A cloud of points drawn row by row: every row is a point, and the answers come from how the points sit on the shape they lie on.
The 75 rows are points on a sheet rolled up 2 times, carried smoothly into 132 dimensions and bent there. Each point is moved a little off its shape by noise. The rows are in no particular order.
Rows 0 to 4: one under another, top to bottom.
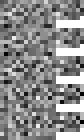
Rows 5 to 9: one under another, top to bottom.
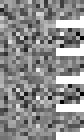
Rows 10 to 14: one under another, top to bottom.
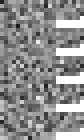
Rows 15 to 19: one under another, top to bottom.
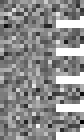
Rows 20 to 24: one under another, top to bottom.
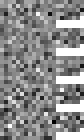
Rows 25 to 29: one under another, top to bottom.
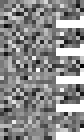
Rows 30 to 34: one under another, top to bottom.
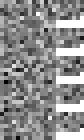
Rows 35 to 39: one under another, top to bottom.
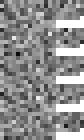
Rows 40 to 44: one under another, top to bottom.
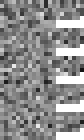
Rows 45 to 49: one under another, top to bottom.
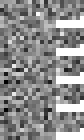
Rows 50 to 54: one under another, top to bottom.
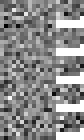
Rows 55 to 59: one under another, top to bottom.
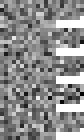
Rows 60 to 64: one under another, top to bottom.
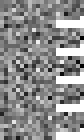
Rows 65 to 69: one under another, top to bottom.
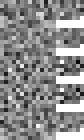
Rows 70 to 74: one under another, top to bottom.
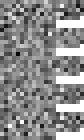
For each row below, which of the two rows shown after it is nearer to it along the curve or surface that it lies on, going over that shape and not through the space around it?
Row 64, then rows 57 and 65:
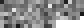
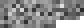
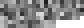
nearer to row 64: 65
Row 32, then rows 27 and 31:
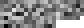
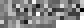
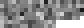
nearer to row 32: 27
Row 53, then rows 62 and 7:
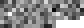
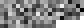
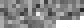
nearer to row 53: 62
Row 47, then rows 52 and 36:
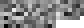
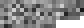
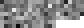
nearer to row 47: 36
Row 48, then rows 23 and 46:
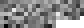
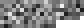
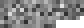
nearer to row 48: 23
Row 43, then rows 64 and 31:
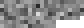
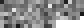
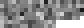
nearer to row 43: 31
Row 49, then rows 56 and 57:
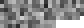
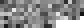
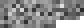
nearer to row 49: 56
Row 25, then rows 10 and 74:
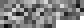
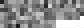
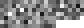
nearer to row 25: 74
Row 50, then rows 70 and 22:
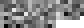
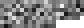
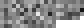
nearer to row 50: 70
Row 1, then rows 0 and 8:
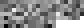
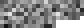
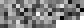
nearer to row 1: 0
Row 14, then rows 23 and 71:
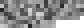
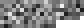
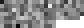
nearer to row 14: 71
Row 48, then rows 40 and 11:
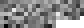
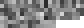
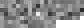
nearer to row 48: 40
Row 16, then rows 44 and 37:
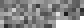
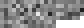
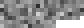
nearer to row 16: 37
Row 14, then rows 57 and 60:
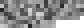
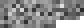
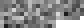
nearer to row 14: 57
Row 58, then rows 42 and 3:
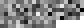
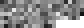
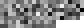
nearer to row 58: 3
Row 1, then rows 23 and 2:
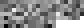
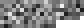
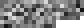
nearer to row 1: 2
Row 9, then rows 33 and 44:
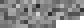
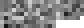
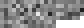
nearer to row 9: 44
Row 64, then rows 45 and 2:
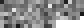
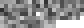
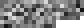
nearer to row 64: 2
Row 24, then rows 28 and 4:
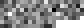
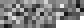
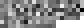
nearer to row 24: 28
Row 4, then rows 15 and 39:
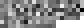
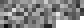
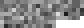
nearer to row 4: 15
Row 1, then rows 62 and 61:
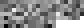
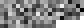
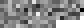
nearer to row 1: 62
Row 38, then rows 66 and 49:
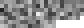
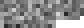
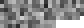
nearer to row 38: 49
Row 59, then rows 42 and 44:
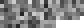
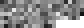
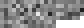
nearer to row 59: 42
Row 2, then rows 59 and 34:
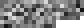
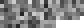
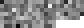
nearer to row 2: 34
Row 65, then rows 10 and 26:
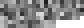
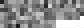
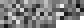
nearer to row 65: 10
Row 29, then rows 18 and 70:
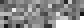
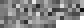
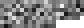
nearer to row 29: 70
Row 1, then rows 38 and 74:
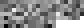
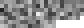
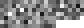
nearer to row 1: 74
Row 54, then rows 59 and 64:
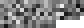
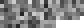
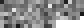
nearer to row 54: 64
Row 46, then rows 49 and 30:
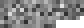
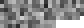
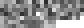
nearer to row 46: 30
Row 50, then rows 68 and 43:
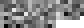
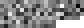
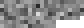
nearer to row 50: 68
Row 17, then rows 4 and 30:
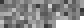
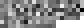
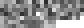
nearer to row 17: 30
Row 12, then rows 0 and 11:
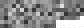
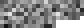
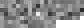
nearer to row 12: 11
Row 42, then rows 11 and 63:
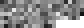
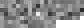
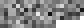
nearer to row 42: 63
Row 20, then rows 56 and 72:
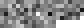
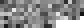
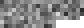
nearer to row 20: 72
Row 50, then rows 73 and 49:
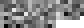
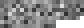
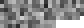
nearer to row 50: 49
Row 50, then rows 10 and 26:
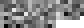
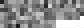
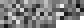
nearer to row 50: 10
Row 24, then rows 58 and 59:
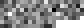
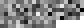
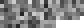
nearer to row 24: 58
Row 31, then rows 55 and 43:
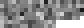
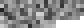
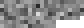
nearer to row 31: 43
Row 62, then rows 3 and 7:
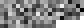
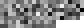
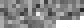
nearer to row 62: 3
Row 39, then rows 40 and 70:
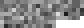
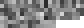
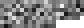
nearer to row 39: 40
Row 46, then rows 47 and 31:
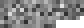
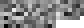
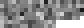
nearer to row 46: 31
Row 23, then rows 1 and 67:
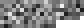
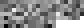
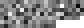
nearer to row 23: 67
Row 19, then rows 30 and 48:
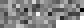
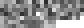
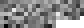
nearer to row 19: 30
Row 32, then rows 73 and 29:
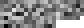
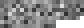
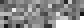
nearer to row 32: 29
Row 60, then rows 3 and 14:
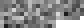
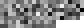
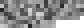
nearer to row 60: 14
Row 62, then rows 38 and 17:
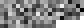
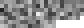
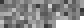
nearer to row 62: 38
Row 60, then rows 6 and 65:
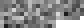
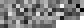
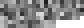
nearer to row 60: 65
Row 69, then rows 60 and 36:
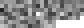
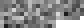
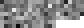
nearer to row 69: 36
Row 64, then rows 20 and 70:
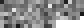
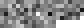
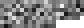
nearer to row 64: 70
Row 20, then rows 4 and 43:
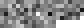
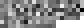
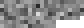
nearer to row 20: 43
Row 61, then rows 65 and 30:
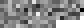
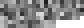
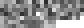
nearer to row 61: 30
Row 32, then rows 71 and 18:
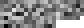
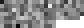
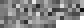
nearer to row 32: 71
